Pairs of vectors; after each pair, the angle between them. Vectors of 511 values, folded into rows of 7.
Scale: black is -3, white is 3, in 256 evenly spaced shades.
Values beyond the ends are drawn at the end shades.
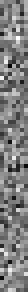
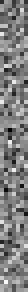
partly opposed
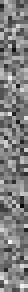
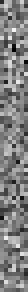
partly aligned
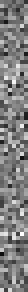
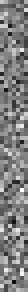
orthogonal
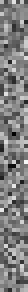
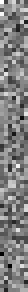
partly aligned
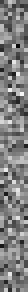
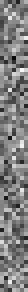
orthogonal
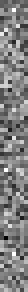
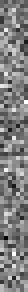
nearly parallel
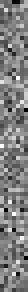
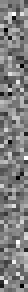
orthogonal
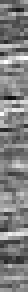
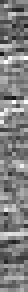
nearly parallel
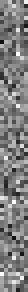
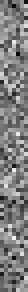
nearly opposite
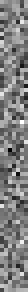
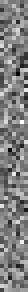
nearly parallel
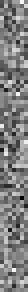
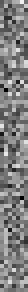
nearly parallel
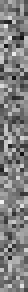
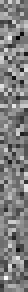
partly aligned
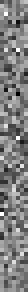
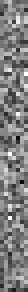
partly opposed
